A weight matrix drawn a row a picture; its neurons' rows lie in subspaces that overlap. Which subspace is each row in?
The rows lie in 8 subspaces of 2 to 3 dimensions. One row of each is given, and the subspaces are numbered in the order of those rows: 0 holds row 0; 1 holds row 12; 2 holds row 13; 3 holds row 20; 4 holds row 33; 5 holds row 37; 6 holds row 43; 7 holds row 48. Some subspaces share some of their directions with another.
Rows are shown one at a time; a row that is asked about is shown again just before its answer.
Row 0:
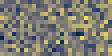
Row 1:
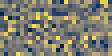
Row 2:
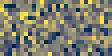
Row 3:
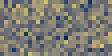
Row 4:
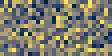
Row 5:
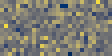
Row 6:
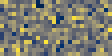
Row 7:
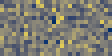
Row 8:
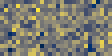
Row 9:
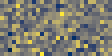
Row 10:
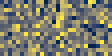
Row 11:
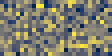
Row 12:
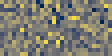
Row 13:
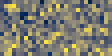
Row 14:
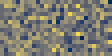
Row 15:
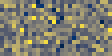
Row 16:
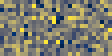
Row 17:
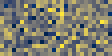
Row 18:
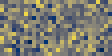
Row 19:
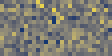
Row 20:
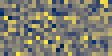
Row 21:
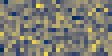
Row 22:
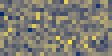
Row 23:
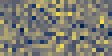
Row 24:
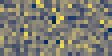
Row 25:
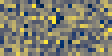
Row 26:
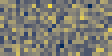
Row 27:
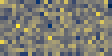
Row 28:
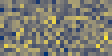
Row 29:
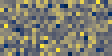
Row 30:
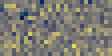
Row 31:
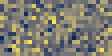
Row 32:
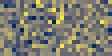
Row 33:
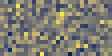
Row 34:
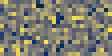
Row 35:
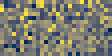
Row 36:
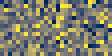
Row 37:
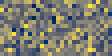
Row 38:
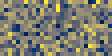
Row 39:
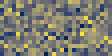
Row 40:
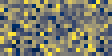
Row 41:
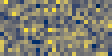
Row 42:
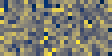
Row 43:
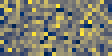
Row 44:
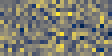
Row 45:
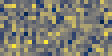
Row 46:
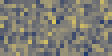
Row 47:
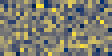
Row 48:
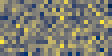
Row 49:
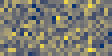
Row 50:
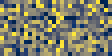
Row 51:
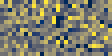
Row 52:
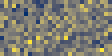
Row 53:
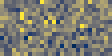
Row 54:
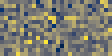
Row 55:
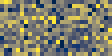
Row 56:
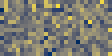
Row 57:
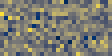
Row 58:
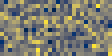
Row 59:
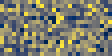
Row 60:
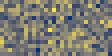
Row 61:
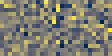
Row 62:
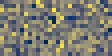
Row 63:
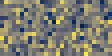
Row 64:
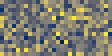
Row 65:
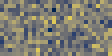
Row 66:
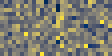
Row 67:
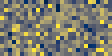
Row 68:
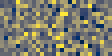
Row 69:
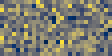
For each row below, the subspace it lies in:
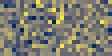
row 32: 0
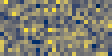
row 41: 7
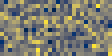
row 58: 7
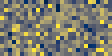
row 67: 1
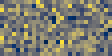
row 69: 0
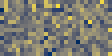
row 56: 6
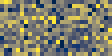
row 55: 2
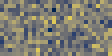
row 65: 7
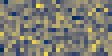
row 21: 7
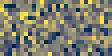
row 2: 2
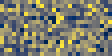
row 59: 6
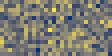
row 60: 7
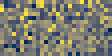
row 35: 2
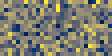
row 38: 4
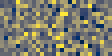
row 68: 1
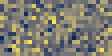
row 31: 4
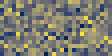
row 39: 6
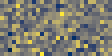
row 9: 4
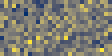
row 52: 5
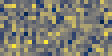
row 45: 2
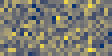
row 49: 5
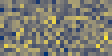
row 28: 6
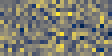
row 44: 0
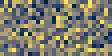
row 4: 5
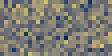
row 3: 5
